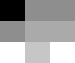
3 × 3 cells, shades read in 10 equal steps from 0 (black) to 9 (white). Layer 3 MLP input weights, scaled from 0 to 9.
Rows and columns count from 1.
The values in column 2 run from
5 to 7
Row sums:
10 17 25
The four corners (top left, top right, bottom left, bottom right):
0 5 9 9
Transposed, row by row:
0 5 9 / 5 6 7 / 5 6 9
